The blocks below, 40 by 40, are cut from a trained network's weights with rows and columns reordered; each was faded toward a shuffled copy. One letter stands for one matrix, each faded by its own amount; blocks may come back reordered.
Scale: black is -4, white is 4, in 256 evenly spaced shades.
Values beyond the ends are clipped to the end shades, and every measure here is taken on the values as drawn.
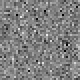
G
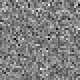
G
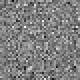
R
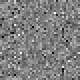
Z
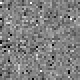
Z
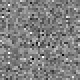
R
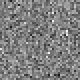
G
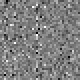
Z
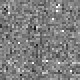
G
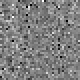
Z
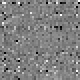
R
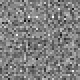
R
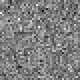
G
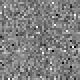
G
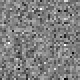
R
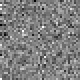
R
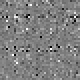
R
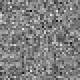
R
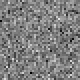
Z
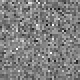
G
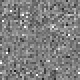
G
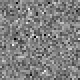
G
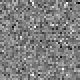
G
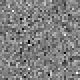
Z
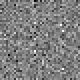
R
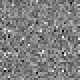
R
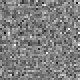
R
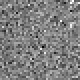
G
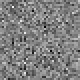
Z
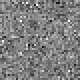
G
